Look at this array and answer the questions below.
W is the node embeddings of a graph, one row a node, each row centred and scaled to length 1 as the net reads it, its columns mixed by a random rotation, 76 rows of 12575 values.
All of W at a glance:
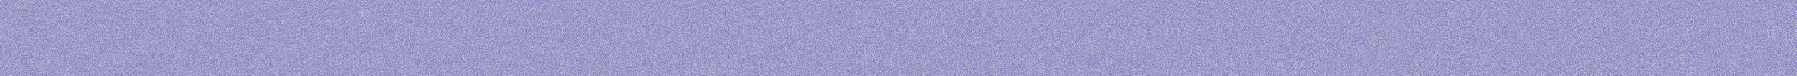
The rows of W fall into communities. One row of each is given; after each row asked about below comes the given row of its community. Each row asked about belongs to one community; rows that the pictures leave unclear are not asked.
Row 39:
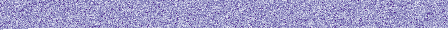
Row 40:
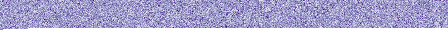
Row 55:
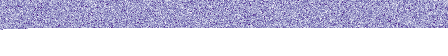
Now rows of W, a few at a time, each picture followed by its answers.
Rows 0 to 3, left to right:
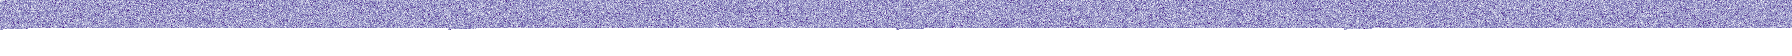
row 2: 55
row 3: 39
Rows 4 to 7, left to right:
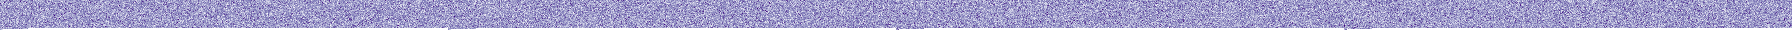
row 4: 39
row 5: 40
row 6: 55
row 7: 40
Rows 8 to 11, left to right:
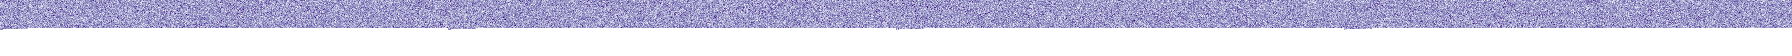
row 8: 40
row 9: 40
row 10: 39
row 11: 39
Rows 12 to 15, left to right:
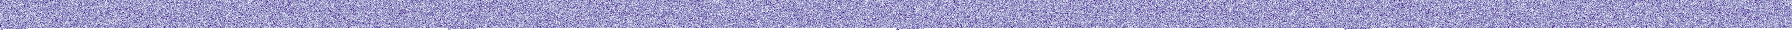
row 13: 39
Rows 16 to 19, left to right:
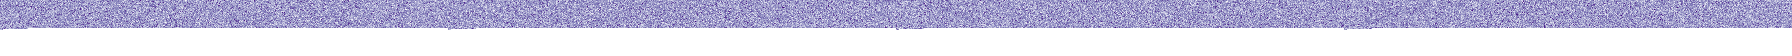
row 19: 55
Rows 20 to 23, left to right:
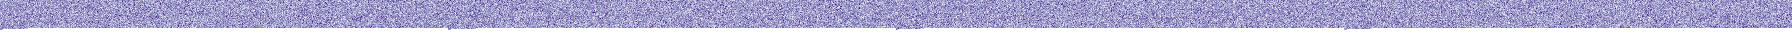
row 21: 39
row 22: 39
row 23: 55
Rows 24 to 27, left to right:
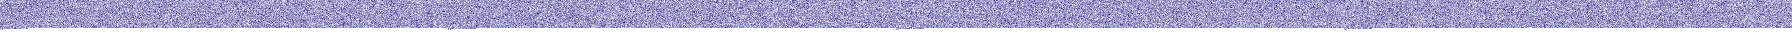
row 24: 39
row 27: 55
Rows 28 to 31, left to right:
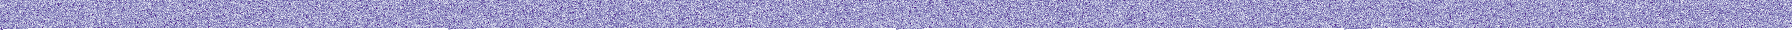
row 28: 55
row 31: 39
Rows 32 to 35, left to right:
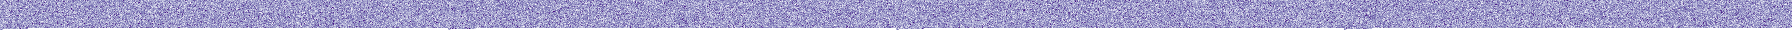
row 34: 55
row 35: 39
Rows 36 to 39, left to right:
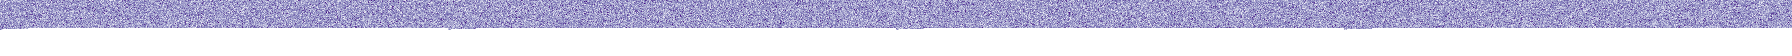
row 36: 39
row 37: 55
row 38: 40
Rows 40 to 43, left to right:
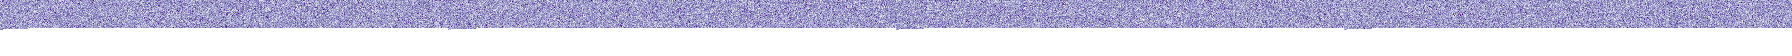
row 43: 55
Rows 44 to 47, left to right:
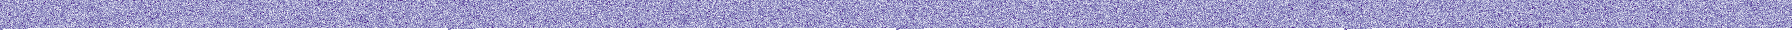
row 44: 39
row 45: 39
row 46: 40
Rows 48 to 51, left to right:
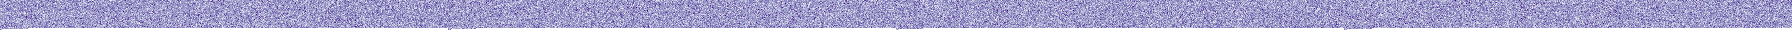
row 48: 39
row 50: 40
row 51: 40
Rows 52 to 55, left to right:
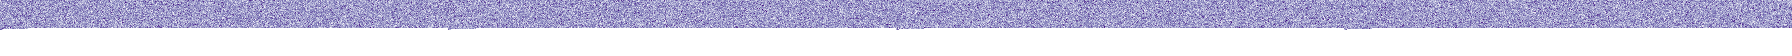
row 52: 39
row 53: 40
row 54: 55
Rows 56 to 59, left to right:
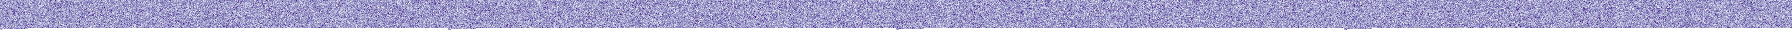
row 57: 55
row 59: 55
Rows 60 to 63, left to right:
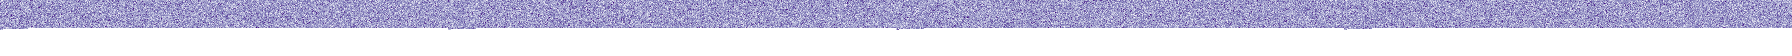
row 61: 55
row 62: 55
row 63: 55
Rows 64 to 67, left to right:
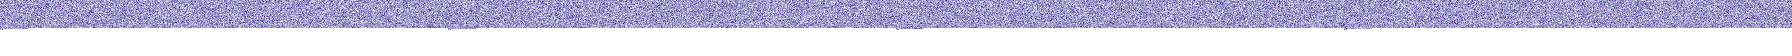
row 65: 39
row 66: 55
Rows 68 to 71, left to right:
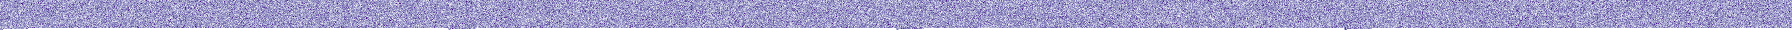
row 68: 55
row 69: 40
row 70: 55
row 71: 55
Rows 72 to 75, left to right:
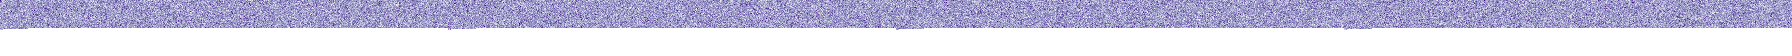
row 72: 55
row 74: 40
